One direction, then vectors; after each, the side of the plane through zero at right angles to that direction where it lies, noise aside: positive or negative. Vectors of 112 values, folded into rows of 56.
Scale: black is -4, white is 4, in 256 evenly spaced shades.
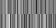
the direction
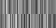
positive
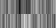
negative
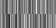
negative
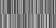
positive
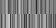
positive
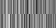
positive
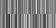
negative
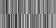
negative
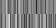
positive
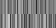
positive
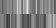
negative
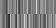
negative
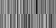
positive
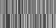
negative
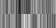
negative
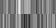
positive
